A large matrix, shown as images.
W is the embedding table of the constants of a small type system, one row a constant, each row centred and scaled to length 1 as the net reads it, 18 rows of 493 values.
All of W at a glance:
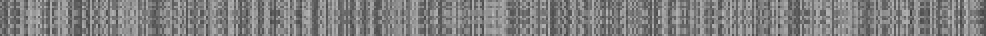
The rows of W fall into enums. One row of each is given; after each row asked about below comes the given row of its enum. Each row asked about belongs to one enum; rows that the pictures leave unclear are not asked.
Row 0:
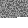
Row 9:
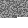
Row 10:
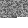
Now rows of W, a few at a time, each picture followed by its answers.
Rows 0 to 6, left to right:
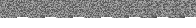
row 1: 9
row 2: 9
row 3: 0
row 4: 9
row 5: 10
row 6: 10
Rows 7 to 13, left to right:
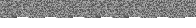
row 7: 10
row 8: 0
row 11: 10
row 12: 0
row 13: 0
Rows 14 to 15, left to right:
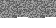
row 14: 9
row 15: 9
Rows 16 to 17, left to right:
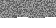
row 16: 9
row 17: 0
